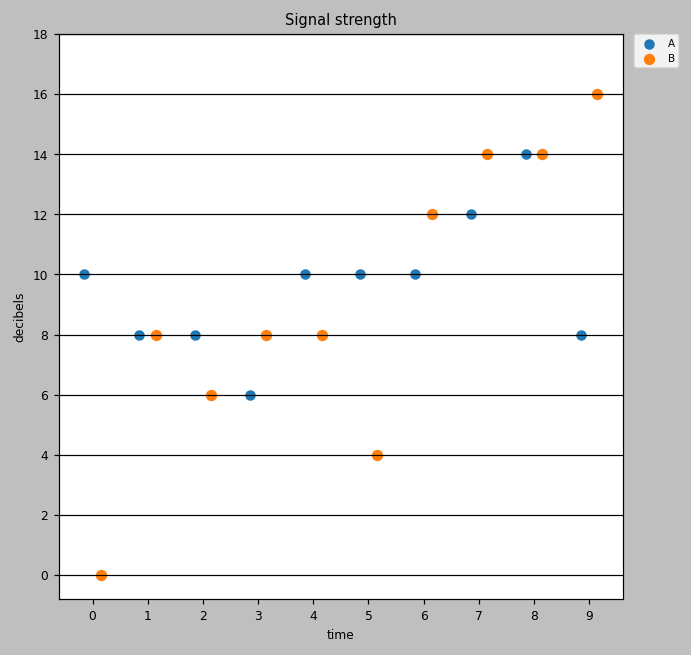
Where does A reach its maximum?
8
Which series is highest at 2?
A
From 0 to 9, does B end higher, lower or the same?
higher
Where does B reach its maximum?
9
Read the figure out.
Title: Signal strength
x-axis: time, ticks 0 1 2 3 4 5 6 7 8 9
y-axis: decibels, ticks 0 2 4 6 8 10 12 14 16 18
Legend: A, B
Values:
A: 10 8 8 6 10 10 10 12 14 8
B: 0 8 6 8 8 4 12 14 14 16
